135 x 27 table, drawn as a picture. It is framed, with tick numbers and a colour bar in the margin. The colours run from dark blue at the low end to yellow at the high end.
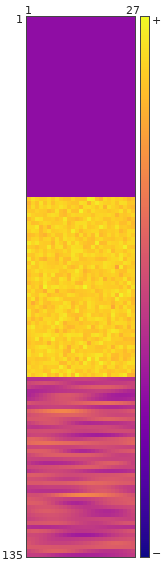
The table splits into 3 rows of 1 panel. Panel 1,1: low, flat. Panel 2,1: very high, fine-grained, faint in contrast. Panel 3,1: middling, streaked across.
